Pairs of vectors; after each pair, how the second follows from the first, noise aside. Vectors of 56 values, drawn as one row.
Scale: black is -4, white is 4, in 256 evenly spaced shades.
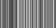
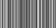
shuffled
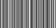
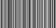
negated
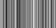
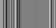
partly zeroed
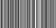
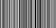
negated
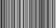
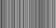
shrunk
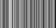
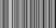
copied
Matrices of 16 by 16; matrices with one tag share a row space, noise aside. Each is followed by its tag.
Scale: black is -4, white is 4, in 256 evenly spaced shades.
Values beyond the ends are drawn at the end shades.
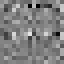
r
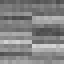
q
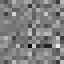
r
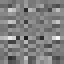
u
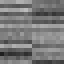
q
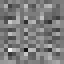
u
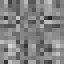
u
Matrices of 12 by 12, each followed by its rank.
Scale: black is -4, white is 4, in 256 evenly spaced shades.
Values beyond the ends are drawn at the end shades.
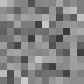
full rank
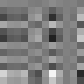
one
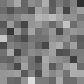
full rank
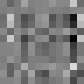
two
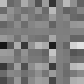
two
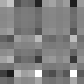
one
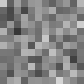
full rank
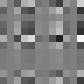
one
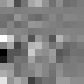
two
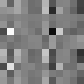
two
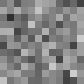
full rank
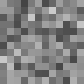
full rank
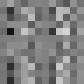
two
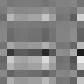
one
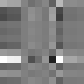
one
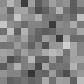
full rank
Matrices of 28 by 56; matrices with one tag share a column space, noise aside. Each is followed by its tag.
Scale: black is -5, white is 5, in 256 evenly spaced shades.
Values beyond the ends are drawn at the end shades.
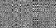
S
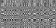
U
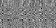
U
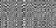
S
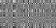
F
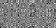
F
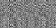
S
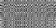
S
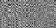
S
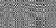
S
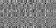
F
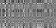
F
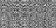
S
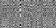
S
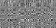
U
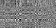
U
